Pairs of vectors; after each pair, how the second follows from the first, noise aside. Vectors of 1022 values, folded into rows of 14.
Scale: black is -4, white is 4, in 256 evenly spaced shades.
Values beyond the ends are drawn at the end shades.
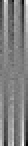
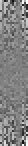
sign-scrambled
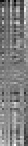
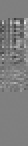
partly zeroed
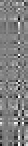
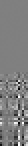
partly zeroed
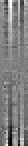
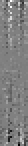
partly zeroed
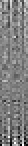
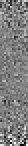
sign-scrambled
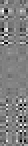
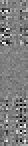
sign-scrambled
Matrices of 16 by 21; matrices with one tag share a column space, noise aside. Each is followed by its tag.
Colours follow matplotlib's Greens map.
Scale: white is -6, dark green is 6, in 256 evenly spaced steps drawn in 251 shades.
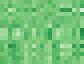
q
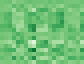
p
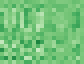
p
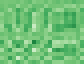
p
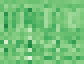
p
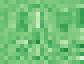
p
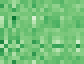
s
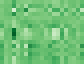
q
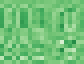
p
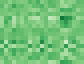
s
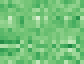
s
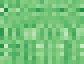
q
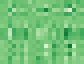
q
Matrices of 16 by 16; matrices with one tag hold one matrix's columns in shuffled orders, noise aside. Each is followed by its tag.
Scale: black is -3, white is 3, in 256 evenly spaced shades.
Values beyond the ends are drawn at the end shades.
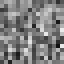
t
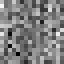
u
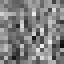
t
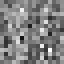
t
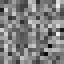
u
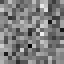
u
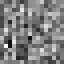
t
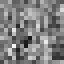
t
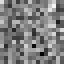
u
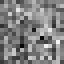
t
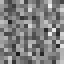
u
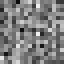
u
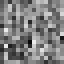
t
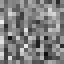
t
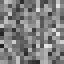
u
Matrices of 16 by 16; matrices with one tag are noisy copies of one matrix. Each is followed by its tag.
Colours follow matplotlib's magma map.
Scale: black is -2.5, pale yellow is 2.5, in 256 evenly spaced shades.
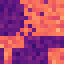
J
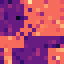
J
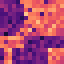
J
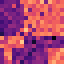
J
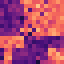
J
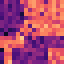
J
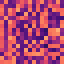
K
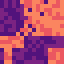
J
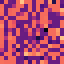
K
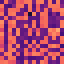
K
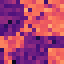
J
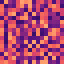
K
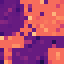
J
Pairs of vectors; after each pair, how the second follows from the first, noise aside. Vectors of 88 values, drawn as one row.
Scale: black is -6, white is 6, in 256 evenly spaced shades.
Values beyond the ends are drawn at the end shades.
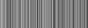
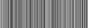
wrapped around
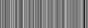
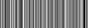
scaled up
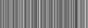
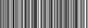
scaled up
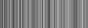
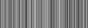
wrapped around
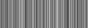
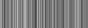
wrapped around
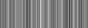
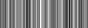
scaled up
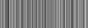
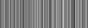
wrapped around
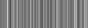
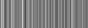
wrapped around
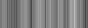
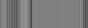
partly zeroed
